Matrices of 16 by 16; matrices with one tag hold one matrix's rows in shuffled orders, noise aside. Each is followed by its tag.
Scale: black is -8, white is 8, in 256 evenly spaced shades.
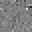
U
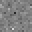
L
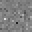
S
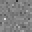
S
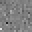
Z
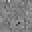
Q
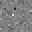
L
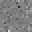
Q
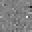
U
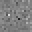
Q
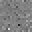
Q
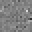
U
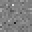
L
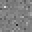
S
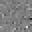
U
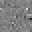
U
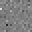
Z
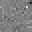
U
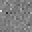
Z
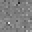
Q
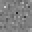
S
